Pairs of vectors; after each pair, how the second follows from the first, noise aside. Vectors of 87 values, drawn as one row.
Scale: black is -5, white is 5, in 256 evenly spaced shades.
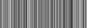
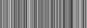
copied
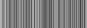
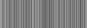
shrunk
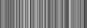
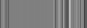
partly zeroed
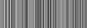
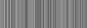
shrunk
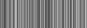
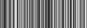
scaled up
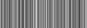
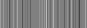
partly zeroed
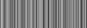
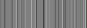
partly zeroed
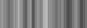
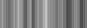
copied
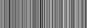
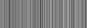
shrunk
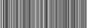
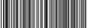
scaled up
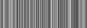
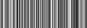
scaled up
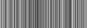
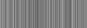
shrunk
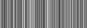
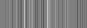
partly zeroed
